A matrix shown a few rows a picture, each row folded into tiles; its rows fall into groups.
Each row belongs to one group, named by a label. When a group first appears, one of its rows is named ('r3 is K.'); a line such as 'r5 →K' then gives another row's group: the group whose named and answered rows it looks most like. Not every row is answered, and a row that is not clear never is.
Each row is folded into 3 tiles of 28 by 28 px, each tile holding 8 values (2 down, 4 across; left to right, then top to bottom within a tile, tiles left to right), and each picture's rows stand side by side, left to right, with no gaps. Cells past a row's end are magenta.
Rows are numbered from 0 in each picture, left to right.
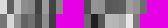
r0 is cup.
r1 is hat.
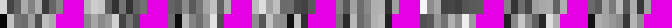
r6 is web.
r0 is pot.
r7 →web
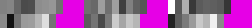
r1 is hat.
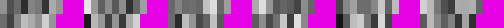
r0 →hat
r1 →pot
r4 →web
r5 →cup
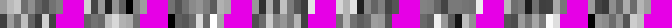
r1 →hat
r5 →web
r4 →cup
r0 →cup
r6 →hat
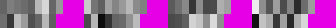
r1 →pot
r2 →hat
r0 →web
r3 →pot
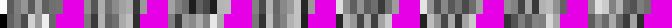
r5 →pot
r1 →web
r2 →hat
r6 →pot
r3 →web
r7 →cup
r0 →pot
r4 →pot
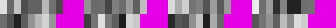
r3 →hat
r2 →cup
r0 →hat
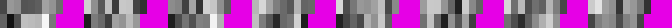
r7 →cup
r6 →hat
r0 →hat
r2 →pot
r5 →cup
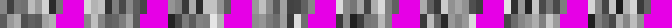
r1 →cup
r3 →cup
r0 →web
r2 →pot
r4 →pot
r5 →pot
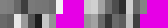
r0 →web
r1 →cup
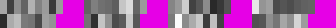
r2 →cup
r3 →hat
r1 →web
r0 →web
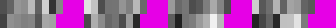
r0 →web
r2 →hat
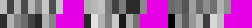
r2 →pot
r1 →cup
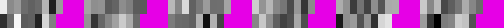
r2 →cup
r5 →hat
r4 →pot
